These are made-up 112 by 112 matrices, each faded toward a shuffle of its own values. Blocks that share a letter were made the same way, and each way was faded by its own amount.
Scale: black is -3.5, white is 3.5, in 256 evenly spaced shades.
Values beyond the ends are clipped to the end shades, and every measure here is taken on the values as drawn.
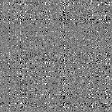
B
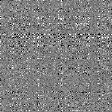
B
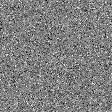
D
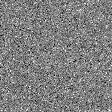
D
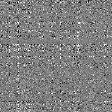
B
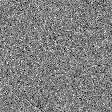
D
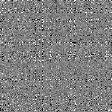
B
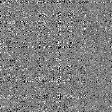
B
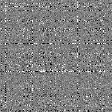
B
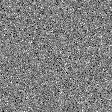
D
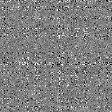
B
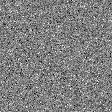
D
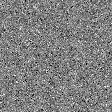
D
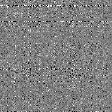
B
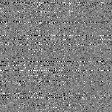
B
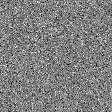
D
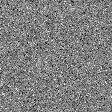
D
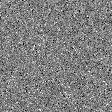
D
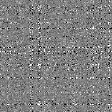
B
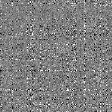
B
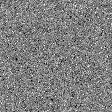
D
